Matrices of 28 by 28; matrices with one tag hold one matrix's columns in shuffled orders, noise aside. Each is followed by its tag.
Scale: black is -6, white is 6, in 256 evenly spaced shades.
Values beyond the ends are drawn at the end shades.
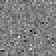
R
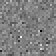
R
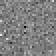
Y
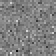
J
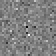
Y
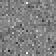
J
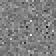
Y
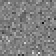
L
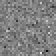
J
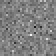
Y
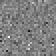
R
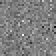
Y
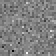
J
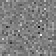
Y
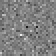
Y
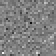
L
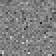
L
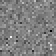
R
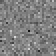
R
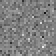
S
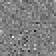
R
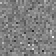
R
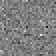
Y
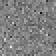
S
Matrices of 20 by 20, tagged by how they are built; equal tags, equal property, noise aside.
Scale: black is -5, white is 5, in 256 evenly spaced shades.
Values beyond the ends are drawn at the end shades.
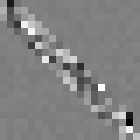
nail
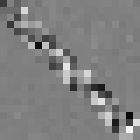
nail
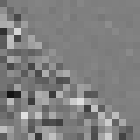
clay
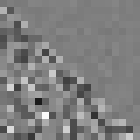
clay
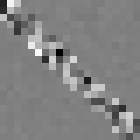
nail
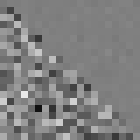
clay
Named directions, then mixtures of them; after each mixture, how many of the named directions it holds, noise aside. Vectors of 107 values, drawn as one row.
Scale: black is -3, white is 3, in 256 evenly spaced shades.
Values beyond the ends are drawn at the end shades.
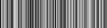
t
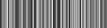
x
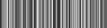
one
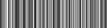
one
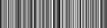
one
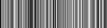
two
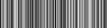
one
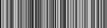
one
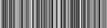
one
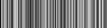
one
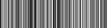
two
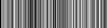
two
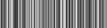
two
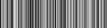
one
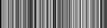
two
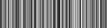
one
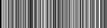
two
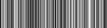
one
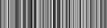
one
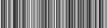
one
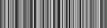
one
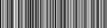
one
